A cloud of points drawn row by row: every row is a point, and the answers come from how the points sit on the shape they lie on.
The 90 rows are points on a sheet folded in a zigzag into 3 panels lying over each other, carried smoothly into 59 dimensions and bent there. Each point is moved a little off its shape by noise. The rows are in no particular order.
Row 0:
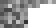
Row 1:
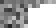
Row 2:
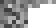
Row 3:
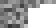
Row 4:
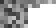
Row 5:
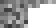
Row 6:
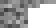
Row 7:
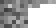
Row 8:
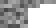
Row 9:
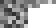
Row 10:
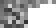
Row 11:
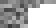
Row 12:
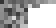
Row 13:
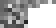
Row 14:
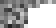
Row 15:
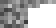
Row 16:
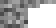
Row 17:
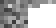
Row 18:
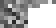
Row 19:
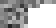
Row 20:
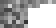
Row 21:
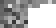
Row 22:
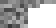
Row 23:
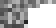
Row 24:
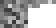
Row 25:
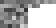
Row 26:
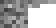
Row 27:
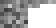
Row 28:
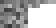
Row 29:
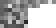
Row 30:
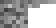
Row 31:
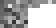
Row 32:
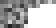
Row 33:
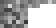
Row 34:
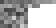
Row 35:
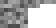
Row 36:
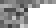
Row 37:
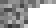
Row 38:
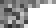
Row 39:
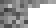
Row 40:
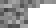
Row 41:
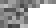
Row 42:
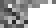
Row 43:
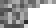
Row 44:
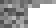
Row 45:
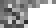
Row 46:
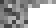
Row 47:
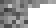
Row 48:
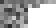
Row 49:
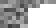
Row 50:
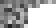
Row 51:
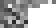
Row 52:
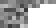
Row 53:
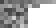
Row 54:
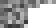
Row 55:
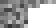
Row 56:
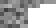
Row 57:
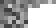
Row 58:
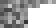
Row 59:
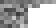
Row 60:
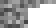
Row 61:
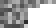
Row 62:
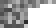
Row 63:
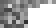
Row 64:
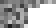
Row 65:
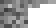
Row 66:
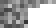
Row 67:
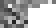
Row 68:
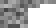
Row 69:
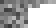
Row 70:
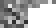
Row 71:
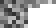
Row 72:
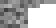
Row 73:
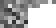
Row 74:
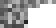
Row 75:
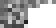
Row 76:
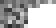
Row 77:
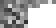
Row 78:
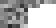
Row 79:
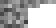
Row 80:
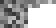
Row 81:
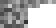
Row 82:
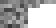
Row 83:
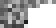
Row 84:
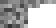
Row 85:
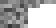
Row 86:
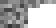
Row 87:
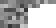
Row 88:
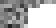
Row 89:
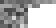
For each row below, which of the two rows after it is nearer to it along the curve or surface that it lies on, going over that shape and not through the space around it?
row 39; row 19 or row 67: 67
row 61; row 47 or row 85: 47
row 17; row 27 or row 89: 27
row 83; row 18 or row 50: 18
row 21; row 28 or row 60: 60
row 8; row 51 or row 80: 51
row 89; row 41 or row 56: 41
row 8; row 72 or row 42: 72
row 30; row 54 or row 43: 43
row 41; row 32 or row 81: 32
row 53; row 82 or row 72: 82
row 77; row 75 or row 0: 75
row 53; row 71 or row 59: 59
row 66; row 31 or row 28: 31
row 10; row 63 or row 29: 29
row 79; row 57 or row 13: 13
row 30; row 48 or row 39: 39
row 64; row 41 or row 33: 41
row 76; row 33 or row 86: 86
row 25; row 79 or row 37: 37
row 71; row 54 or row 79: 54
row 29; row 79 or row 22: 79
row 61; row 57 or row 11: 57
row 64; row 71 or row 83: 71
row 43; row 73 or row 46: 73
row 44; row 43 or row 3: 43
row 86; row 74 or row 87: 87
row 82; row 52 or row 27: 52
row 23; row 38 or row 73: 73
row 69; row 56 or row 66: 66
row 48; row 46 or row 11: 11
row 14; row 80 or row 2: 80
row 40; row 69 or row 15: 15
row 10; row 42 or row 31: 42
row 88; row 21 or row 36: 36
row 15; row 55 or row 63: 63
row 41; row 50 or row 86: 86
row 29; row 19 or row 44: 44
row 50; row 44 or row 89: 89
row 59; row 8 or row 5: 5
